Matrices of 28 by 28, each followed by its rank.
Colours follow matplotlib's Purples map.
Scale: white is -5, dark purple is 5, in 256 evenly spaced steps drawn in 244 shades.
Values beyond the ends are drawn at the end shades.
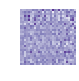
five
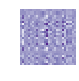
three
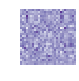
five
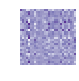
three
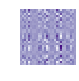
two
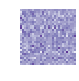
five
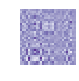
three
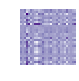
two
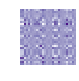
two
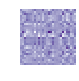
three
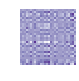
two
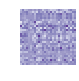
five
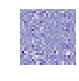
five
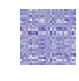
three
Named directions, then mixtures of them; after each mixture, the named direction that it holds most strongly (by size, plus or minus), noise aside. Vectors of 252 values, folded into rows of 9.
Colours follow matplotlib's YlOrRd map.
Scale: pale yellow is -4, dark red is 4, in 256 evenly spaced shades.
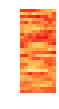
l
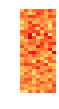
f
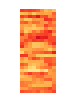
l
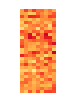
f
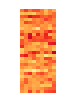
l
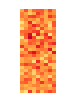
f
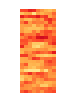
l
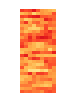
l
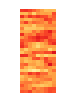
l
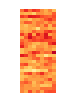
l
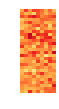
f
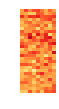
f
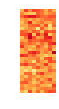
f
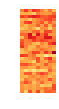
l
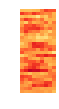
l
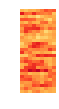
l
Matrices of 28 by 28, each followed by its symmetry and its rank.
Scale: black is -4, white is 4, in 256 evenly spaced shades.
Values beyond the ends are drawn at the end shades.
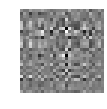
neither, rank three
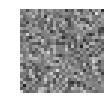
antisymmetric, full rank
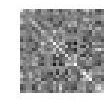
symmetric, rank five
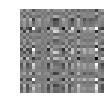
neither, rank two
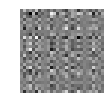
neither, rank two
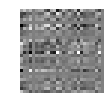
neither, rank two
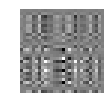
neither, rank two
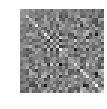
symmetric, rank five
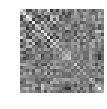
symmetric, rank five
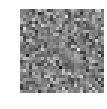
antisymmetric, full rank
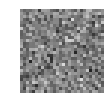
antisymmetric, full rank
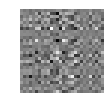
neither, rank three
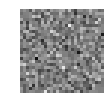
antisymmetric, full rank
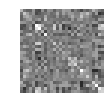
symmetric, rank five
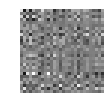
neither, rank three
